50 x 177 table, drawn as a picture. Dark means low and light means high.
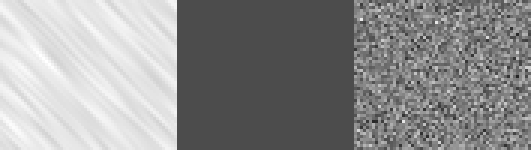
The table splits into one row of 3 panels. Panel 1,1: very high, slanting down to the right, faint in contrast. Panel 1,2: low, flat. Panel 1,3: middling, fine-grained, strong in contrast.
